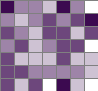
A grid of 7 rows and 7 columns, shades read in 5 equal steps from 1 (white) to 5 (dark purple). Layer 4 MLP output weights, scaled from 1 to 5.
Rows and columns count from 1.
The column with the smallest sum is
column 7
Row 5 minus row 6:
0 -2 -1 -1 1 -1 0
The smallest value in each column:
3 2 2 1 3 2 1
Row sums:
22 24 23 21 18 22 19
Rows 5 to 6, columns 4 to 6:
2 4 2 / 3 3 3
